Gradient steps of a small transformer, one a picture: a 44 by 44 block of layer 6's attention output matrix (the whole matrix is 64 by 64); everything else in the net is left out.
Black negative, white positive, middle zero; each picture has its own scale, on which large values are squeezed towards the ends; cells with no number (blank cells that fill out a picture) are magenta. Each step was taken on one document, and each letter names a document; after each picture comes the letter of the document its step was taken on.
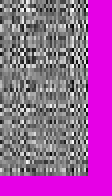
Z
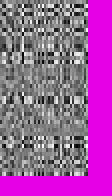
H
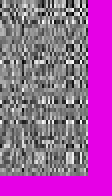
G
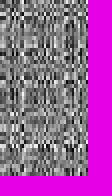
G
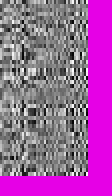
Z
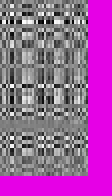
H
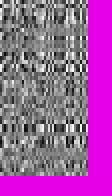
G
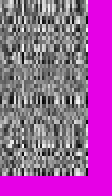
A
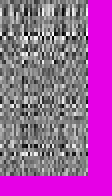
A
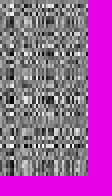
H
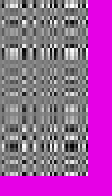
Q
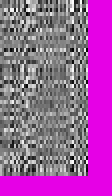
Z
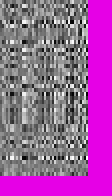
G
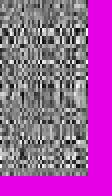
A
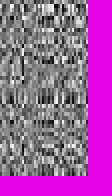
H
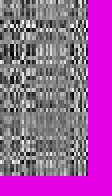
Z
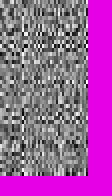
A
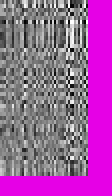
Q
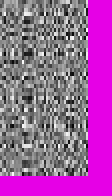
G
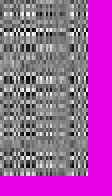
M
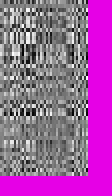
M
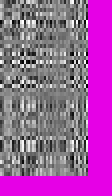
Z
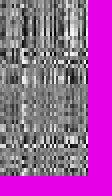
Q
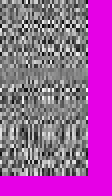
A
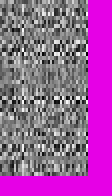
A
